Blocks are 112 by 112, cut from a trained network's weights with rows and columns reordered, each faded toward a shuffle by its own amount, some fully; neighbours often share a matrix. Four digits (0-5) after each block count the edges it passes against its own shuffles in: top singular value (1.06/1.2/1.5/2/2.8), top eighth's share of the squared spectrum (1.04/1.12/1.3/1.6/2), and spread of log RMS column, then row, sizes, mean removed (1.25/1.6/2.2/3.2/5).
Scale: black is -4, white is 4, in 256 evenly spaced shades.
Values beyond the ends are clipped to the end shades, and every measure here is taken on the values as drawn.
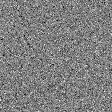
0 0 0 0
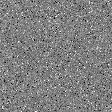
1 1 0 0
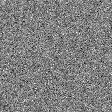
0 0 0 0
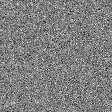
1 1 0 0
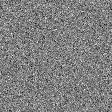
0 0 0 0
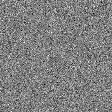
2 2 0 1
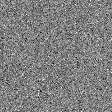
2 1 0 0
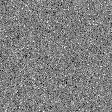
0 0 0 0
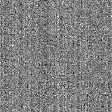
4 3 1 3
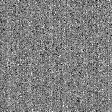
3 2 0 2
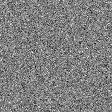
0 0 0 0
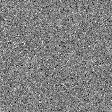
1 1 0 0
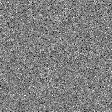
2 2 0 1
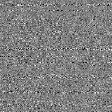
3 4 1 4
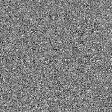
2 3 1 2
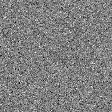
1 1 0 1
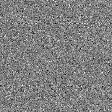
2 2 0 2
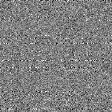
2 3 1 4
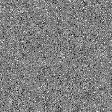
3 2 2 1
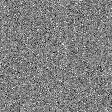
1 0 0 0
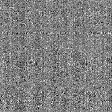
3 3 0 3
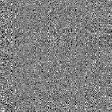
4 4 4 2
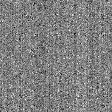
3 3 0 2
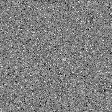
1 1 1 0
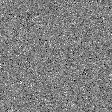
1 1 0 0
